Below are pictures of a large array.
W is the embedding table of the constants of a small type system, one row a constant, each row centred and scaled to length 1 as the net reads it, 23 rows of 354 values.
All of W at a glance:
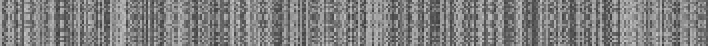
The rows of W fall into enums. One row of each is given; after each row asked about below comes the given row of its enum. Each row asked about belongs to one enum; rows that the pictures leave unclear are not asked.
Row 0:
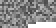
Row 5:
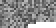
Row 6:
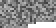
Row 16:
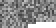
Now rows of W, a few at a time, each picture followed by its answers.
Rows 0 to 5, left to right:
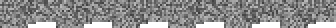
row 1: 6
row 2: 5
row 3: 0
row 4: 16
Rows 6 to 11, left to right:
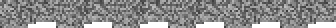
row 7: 0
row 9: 0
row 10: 6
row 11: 6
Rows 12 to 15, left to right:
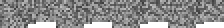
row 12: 5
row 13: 6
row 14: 0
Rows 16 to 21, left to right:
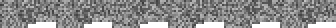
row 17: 16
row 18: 0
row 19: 5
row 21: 16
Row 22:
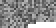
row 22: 5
